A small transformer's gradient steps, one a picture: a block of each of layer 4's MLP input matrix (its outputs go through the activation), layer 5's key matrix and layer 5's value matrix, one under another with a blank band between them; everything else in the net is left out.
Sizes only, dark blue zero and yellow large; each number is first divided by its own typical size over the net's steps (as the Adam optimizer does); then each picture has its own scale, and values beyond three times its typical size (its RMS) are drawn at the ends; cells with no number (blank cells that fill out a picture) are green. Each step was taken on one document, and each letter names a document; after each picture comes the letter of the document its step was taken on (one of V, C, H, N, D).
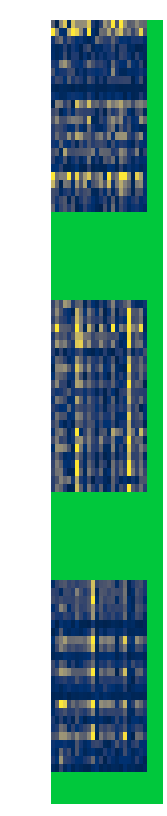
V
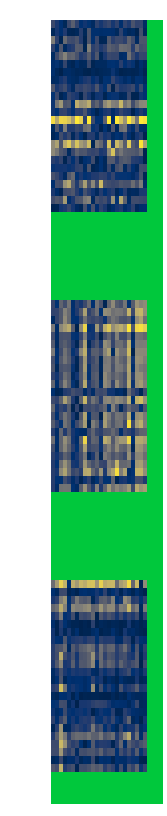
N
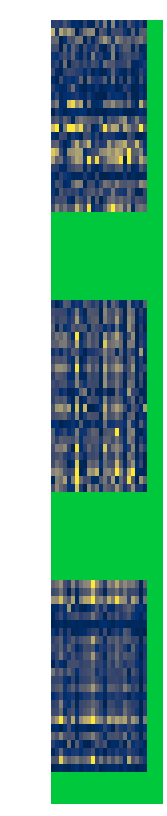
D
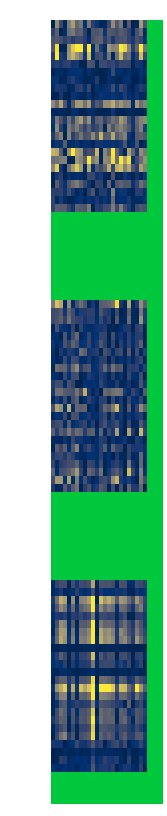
D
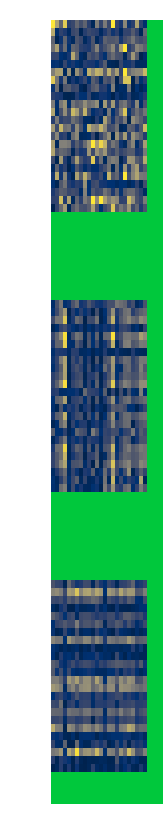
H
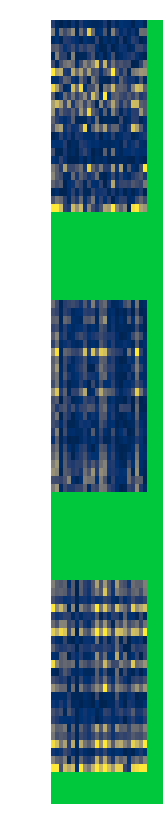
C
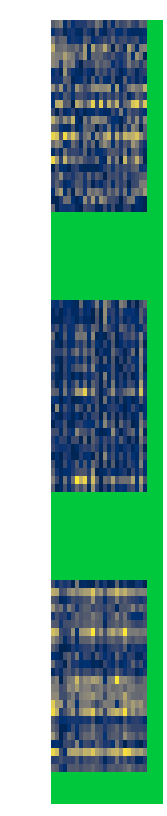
H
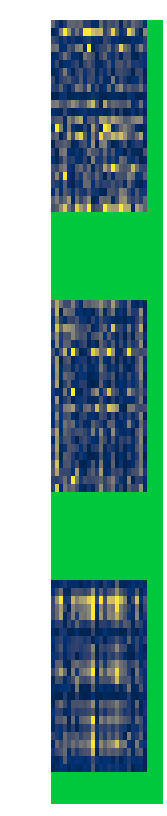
D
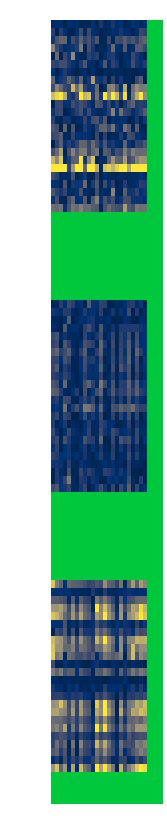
C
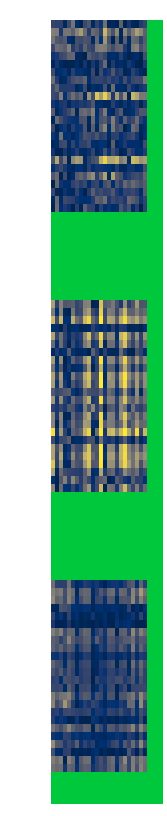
H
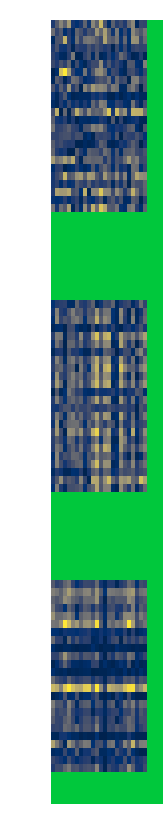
H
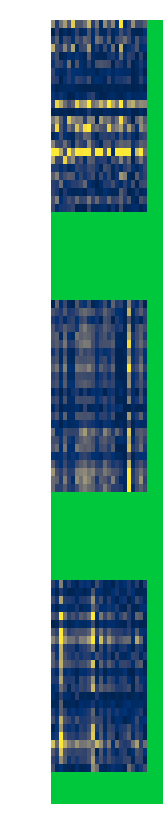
V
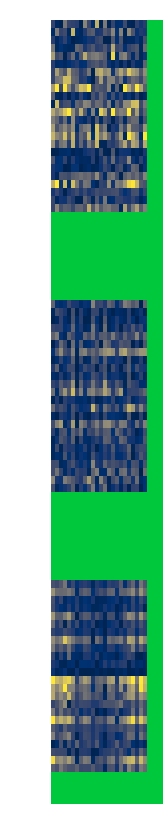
H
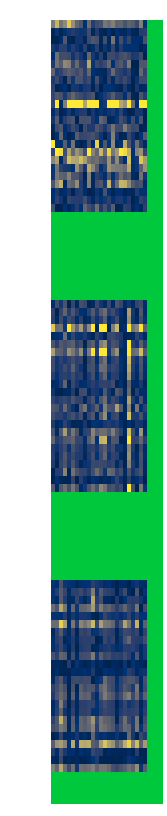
V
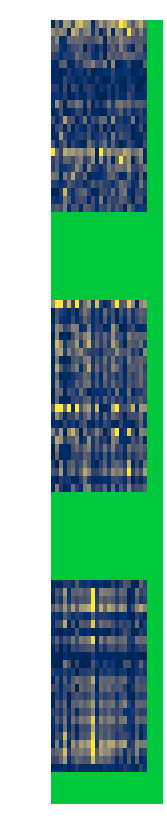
D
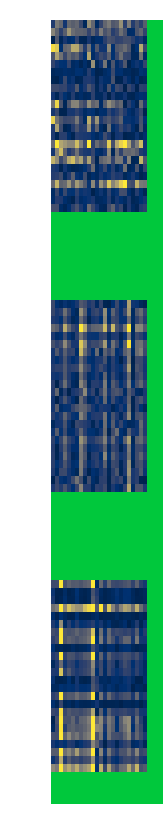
V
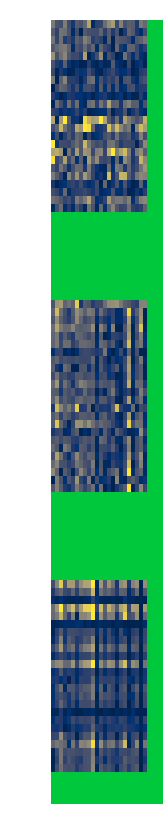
V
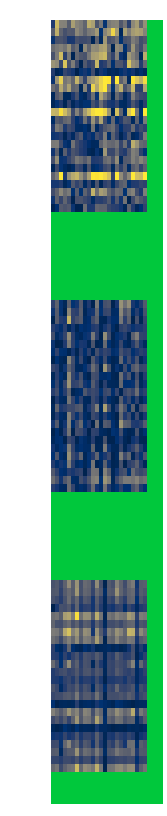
H
